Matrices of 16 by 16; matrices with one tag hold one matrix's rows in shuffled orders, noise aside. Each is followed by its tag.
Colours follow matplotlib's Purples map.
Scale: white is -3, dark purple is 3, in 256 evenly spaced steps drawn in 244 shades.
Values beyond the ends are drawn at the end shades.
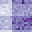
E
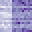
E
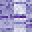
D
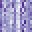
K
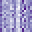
K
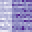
E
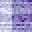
E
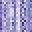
K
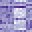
D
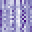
K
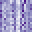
K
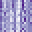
K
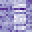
D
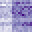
E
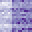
E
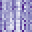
K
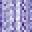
K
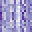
K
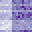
E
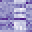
D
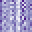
K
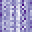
K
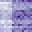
E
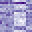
D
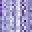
K
